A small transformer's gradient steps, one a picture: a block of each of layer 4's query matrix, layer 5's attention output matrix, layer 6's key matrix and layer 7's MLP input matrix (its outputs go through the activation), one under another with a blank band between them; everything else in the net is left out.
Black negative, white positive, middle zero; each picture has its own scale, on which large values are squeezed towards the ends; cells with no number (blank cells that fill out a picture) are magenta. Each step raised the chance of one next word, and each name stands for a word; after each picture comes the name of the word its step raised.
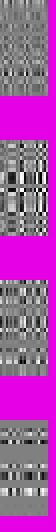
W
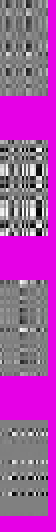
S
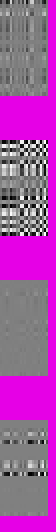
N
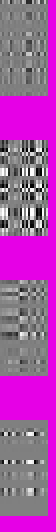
S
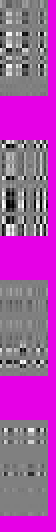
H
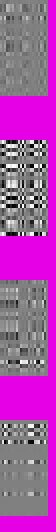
N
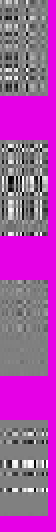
W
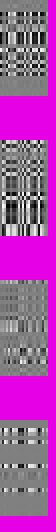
H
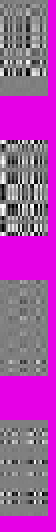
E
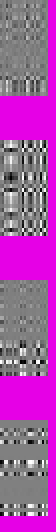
W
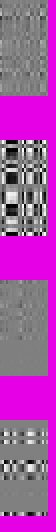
E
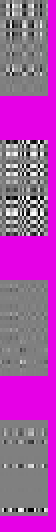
N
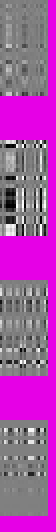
H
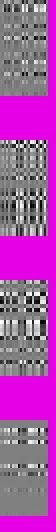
H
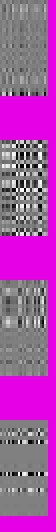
N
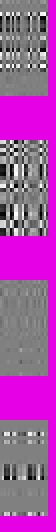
S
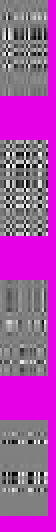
N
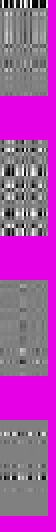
S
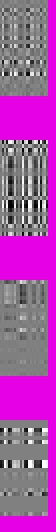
H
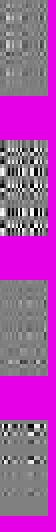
S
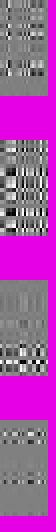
S
